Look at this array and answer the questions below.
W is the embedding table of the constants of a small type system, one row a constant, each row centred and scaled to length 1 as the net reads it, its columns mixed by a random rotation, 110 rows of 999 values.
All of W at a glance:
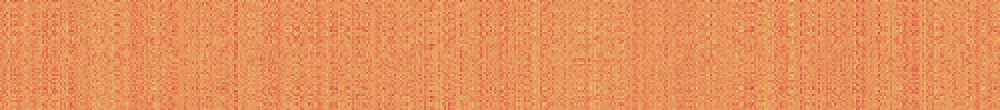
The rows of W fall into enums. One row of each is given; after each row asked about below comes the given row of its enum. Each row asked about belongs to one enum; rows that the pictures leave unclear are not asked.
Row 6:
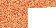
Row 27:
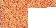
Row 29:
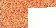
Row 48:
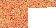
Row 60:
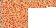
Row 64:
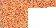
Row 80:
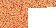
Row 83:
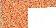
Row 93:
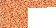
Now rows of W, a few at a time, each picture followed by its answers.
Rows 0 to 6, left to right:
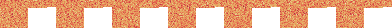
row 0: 93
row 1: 93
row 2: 27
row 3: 80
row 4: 80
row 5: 6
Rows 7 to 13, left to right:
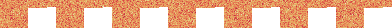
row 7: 48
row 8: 60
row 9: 93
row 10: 29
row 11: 48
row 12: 27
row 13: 6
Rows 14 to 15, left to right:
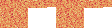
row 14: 93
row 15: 93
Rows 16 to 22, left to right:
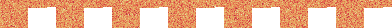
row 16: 83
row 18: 6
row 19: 60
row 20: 48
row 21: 27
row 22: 93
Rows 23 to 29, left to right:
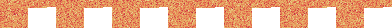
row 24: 93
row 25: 93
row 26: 29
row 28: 6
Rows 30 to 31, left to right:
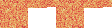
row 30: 27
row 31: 27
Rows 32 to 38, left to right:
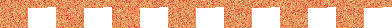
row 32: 93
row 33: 48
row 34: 27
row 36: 6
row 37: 29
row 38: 6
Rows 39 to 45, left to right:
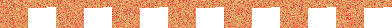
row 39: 60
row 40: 83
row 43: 6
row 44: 80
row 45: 48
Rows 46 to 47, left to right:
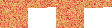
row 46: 27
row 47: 48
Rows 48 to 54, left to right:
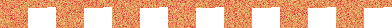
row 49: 29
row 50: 83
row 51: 27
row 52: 93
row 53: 6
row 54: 93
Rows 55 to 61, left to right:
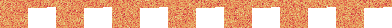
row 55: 29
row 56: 29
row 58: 64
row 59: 48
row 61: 64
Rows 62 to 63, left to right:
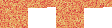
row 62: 27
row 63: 29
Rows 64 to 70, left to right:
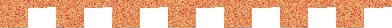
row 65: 48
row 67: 6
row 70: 64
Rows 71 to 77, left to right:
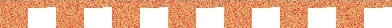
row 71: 93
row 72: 80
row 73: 27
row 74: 83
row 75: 93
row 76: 6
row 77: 48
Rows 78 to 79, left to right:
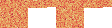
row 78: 93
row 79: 27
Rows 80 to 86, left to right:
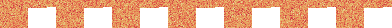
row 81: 29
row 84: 6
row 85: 48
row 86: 27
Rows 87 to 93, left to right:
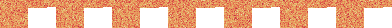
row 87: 29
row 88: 27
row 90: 93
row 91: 48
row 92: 27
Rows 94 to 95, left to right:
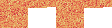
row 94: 6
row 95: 29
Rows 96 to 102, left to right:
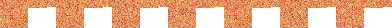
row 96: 48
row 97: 80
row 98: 60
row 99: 6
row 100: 48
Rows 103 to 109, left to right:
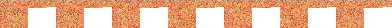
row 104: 6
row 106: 48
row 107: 27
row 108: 48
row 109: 6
